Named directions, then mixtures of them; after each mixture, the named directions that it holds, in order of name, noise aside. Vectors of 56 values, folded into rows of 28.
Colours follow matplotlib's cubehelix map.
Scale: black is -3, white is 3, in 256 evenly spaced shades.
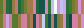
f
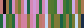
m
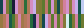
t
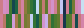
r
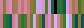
f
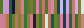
r, t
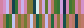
f, r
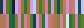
t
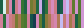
m, t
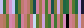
t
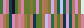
r, t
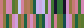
f, r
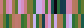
f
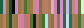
r, t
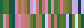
m, t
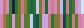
r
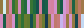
m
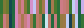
m, t
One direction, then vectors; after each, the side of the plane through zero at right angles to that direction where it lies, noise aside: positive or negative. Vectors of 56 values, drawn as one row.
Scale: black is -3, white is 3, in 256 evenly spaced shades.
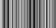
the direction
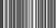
negative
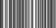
negative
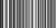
negative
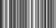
negative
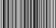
positive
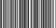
negative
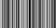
positive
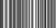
negative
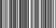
negative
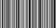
positive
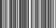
negative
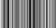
positive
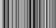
positive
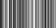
negative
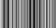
positive
